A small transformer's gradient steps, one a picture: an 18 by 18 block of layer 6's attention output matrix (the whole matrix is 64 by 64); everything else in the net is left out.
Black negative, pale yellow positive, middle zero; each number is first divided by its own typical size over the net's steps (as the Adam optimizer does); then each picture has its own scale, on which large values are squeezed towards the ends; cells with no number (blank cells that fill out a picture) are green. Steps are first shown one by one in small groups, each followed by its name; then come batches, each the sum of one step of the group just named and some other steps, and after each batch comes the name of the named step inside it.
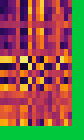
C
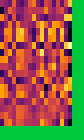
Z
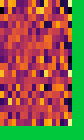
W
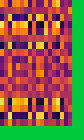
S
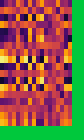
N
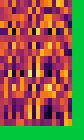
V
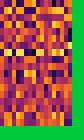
Z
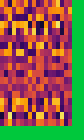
S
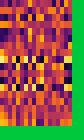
N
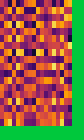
Z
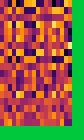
Z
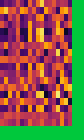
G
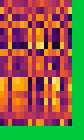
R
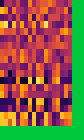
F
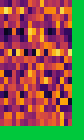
G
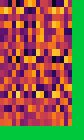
G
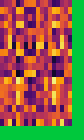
R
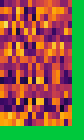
F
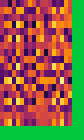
G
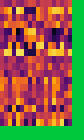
R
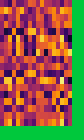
G
